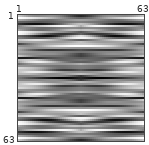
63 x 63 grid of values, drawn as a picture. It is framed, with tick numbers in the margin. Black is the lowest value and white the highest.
No overall slope runs across the table. The values follow a bell shape. Streaks run across, left to right. It mirrors both left to right and top to bottom.
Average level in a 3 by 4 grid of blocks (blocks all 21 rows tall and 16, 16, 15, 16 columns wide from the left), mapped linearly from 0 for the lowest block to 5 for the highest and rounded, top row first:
3 3 3 3 / 5 0 0 5 / 3 3 3 3
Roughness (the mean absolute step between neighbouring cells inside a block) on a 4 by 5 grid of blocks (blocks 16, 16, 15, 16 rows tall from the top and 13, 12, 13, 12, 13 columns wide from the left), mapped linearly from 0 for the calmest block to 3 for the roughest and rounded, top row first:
3 2 2 2 3
1 1 0 1 1
1 0 0 0 1
3 2 2 2 3
